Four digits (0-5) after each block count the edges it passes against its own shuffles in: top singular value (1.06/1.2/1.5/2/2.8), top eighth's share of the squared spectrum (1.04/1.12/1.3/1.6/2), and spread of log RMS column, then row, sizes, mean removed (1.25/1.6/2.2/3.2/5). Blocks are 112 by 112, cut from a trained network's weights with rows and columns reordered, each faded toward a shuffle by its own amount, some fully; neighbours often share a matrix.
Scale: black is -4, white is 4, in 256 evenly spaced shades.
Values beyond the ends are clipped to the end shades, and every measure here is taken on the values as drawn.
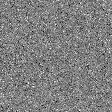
0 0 0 0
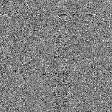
3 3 2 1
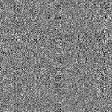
4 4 3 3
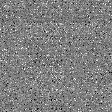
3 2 1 1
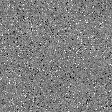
0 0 0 0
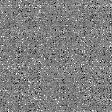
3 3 2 2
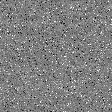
0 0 0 0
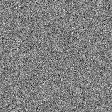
1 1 0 0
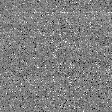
2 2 2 1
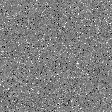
0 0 0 0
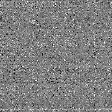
2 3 2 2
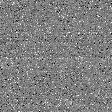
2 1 0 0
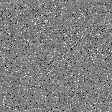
0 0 0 0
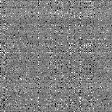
3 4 3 2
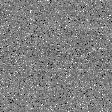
1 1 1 0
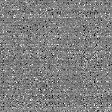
3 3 3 2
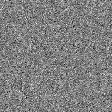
3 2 0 0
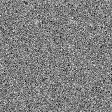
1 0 0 0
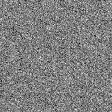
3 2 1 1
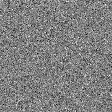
1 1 0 0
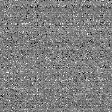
3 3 2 2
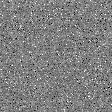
1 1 0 0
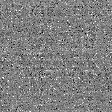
2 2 1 1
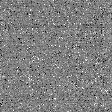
2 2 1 1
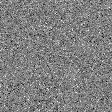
1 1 0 0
